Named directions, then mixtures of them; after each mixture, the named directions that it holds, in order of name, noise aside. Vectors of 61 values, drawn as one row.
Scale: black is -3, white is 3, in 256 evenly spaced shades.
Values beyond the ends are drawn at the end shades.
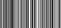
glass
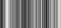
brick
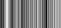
brick, glass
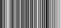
brick, glass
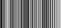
brick, glass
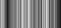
brick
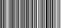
brick, glass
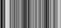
brick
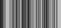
brick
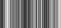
brick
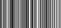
brick, glass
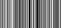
glass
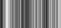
brick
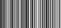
brick, glass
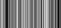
brick
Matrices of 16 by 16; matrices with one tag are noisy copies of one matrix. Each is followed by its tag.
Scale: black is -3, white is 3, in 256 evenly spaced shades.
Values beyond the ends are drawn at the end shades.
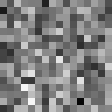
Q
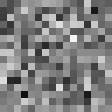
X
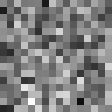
Q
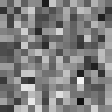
Q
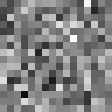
X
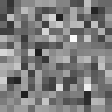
X
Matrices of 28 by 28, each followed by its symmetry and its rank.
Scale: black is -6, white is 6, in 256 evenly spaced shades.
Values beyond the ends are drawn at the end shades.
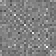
symmetric, rank five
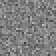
antisymmetric, full rank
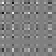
symmetric, rank one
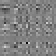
neither, rank three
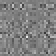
neither, rank three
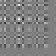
symmetric, rank one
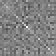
symmetric, rank five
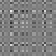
symmetric, rank one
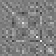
symmetric, rank five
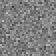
antisymmetric, full rank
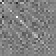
symmetric, rank five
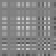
symmetric, rank one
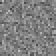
antisymmetric, full rank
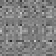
neither, rank three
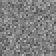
antisymmetric, full rank
